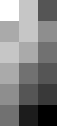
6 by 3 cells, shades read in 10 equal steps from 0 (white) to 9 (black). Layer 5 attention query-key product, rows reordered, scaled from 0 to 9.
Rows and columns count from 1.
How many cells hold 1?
0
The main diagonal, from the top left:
0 2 5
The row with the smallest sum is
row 1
